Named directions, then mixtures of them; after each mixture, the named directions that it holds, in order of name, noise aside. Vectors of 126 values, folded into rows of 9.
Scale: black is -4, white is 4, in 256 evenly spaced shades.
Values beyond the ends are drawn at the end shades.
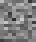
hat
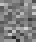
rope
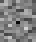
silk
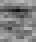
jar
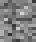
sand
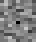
silk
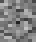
silk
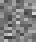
rope, silk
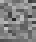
hat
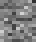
sand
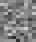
rope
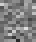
rope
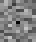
silk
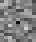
silk
